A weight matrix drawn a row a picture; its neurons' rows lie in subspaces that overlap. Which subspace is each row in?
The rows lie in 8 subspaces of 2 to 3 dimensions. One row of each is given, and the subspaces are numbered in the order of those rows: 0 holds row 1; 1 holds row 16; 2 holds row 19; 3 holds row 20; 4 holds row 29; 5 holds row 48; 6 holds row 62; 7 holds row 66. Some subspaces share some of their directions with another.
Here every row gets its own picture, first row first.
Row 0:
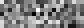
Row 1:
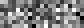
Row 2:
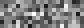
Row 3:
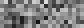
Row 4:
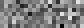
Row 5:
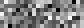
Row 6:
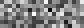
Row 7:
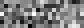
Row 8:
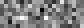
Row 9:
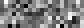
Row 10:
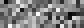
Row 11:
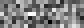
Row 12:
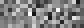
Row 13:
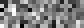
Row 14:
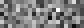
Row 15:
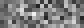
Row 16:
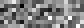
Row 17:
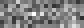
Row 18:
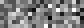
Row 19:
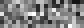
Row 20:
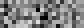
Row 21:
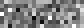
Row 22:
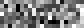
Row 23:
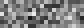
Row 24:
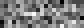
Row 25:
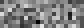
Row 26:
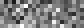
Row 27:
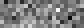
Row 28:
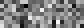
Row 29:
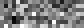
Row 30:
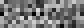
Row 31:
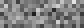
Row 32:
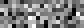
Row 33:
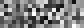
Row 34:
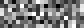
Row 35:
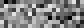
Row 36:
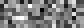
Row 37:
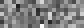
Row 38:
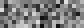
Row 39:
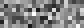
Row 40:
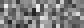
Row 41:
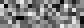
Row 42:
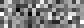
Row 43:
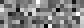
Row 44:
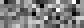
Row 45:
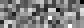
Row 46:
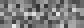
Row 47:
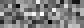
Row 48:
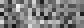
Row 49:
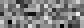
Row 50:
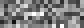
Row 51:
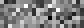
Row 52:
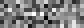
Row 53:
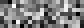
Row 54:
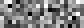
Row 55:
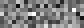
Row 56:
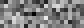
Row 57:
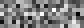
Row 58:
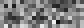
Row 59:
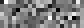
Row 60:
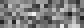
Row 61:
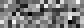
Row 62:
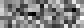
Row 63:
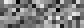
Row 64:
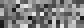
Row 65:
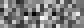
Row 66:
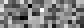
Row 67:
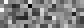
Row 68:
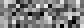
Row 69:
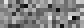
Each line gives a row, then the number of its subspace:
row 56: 5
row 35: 1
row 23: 0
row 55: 0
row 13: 7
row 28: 7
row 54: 2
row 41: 7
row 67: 7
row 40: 3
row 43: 0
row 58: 4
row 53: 4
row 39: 1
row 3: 5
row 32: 0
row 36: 7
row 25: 3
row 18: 0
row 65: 3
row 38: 3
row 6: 2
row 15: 6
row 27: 4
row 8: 7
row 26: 4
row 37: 5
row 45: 2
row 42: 5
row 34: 1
